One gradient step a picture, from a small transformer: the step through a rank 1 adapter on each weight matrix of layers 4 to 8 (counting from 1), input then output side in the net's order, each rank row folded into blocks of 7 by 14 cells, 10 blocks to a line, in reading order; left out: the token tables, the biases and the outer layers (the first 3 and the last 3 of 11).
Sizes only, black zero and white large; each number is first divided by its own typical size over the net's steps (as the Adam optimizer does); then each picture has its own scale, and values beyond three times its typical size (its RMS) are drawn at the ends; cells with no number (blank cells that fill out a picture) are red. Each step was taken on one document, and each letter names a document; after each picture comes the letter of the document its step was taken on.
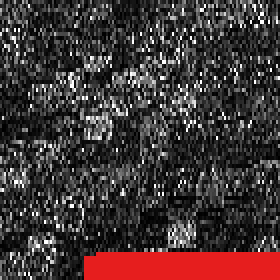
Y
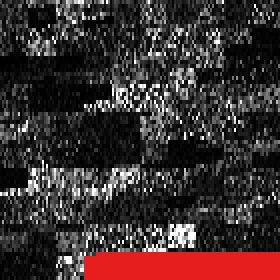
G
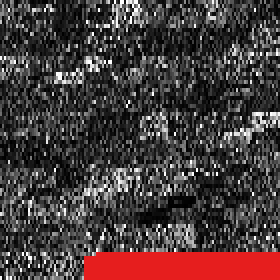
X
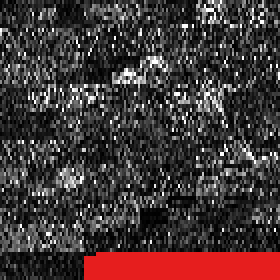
Y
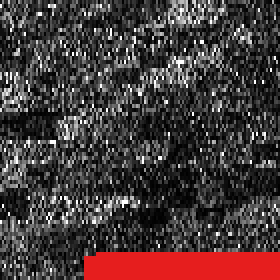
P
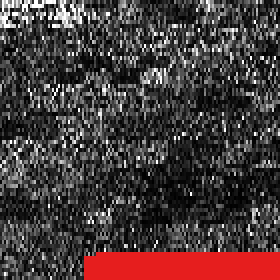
P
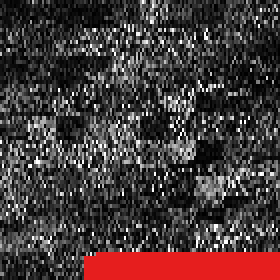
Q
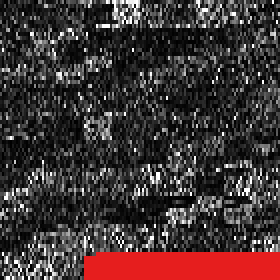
G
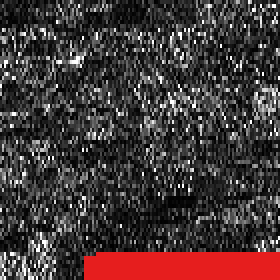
Y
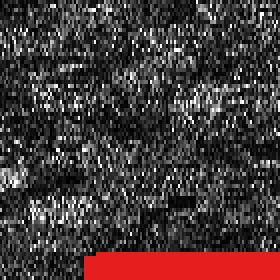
Y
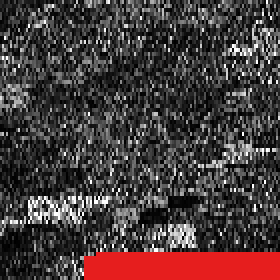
X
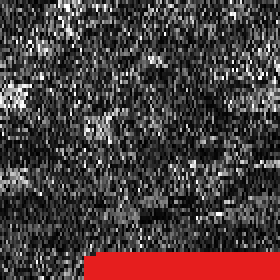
X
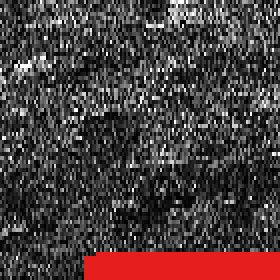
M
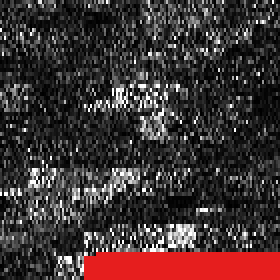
G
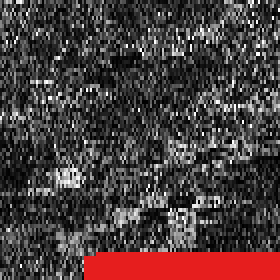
X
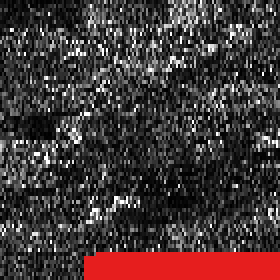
P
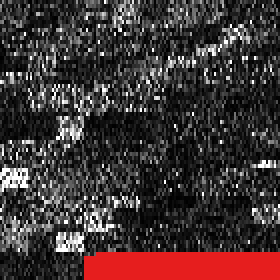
P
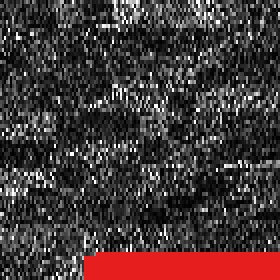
G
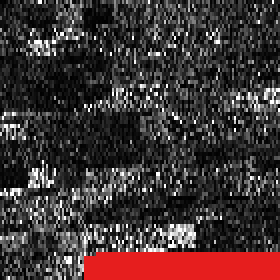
G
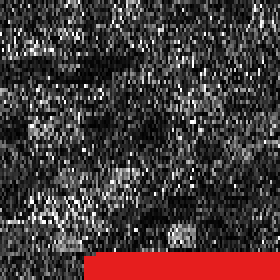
Y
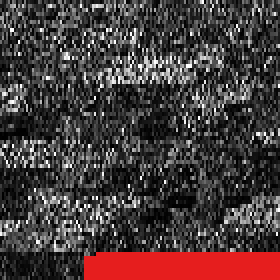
P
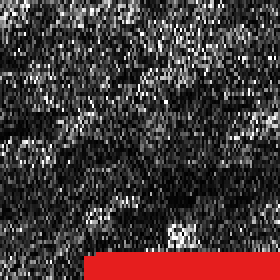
P
